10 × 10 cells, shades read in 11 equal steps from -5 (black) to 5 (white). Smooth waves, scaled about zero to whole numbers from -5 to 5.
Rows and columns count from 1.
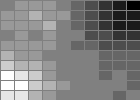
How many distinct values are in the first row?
7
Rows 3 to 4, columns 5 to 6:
0 -1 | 0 0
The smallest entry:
-5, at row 1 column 10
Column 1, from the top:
0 1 1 0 1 2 3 5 5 4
